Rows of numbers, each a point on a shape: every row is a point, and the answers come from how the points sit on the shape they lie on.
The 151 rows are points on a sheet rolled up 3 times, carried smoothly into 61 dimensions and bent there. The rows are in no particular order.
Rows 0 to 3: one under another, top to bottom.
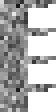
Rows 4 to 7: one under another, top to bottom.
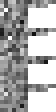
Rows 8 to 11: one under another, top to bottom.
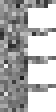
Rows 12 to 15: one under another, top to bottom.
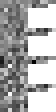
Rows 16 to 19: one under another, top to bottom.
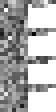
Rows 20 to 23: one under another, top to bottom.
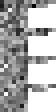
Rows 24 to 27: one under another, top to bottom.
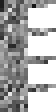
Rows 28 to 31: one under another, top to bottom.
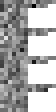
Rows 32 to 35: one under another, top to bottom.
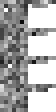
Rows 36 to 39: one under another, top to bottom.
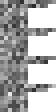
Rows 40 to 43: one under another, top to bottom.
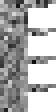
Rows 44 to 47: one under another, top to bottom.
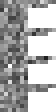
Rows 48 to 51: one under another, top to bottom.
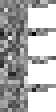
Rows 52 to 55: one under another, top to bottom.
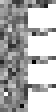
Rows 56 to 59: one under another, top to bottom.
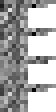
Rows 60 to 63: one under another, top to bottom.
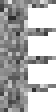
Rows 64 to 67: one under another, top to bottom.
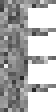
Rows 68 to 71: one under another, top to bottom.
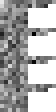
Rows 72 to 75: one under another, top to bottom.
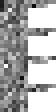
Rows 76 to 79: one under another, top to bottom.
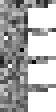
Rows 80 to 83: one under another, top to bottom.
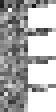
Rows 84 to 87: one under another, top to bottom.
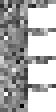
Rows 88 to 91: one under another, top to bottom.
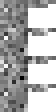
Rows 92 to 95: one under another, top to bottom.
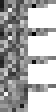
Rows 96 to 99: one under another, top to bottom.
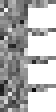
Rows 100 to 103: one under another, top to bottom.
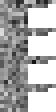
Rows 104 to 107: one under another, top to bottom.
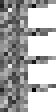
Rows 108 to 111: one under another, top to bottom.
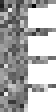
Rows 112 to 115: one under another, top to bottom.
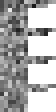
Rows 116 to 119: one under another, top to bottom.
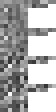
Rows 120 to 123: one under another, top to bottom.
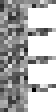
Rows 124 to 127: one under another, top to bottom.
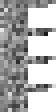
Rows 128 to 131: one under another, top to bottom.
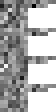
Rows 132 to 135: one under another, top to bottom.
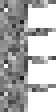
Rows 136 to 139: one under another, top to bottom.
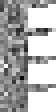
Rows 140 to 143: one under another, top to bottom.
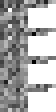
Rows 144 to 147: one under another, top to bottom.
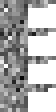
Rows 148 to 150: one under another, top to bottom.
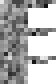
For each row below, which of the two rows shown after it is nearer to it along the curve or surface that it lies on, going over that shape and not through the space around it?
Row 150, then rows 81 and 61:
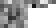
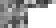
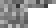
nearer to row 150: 81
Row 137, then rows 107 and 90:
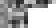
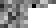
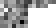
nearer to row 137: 107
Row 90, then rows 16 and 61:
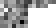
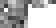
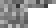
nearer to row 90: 16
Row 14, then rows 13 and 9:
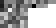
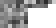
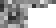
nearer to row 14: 9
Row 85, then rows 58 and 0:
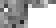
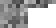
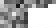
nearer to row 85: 0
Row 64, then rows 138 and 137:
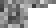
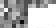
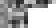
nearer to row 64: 137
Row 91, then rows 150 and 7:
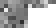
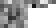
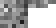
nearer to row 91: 7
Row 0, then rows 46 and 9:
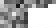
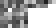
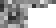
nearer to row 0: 46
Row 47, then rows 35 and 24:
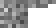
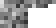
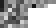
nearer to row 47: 35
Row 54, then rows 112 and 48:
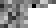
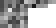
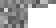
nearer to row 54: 112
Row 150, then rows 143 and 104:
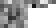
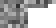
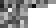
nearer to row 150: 104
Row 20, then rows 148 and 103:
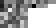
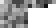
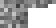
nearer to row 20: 148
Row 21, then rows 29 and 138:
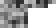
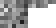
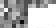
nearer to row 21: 29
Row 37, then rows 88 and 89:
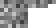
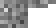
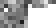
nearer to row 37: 88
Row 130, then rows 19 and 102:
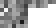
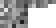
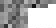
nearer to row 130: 19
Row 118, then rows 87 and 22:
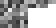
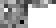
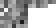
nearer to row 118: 22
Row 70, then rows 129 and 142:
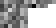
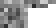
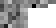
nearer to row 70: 142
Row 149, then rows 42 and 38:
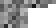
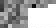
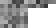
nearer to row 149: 38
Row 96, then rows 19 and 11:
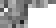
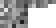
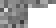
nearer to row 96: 19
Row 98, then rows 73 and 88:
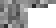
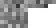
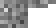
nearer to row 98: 88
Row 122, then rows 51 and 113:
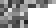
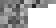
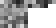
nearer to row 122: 113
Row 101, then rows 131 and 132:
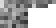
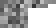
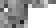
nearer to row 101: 132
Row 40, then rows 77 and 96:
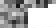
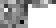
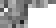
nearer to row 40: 96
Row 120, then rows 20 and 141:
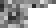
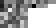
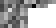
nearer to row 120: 20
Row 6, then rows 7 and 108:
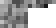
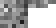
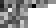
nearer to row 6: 7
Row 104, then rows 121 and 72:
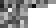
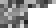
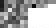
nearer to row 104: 72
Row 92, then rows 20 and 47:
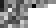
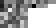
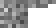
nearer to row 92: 20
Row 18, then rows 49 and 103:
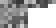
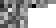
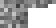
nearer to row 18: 103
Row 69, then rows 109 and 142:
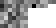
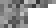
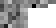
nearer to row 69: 142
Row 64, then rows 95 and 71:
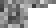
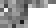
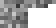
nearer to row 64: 95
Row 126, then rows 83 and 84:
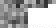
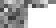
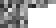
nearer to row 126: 84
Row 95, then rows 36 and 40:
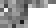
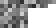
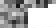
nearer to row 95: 40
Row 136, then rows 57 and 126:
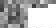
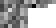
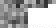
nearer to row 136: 57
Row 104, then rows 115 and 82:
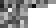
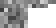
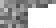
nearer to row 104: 115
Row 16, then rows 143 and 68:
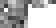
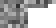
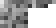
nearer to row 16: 68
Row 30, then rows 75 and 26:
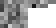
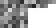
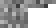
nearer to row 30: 75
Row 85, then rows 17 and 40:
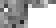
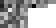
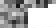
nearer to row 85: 40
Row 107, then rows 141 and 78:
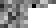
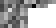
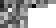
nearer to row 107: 78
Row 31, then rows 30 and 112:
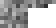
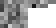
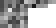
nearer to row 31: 112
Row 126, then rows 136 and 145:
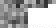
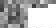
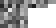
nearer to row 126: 136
